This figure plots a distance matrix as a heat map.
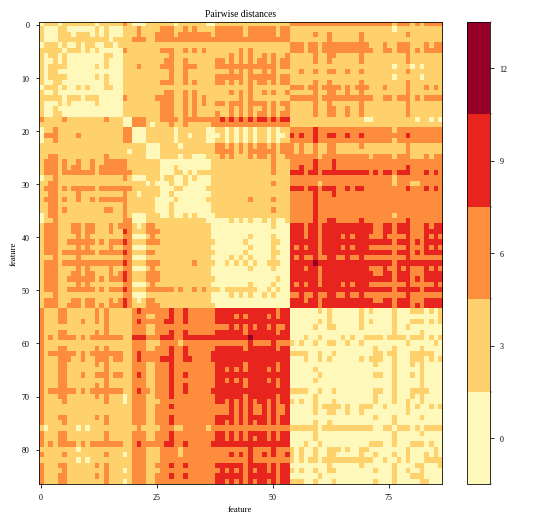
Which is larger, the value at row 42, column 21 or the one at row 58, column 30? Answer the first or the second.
the second
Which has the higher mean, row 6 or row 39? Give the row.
39
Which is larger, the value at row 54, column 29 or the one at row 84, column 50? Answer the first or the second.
the second
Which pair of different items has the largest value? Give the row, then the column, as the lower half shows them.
59, 45
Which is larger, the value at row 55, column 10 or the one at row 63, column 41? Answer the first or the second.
the second
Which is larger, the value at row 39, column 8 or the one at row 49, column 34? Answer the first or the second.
the first
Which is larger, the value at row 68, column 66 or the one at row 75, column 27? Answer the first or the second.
the second
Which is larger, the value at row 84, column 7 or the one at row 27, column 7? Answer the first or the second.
the second
